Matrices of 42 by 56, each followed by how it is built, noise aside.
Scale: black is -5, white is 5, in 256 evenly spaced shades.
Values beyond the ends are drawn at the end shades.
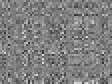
low rank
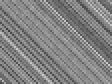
Toeplitz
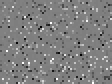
sparse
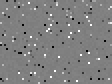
sparse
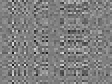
low rank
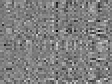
low rank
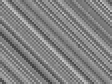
Toeplitz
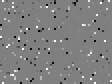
sparse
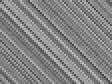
Toeplitz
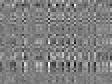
low rank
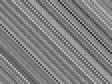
Toeplitz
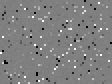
sparse
